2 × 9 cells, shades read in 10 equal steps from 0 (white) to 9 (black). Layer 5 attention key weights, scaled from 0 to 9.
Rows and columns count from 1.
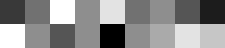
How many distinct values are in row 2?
7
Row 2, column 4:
4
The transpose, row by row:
7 0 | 5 4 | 0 6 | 4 4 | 1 9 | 5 4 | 4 3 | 6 1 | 8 2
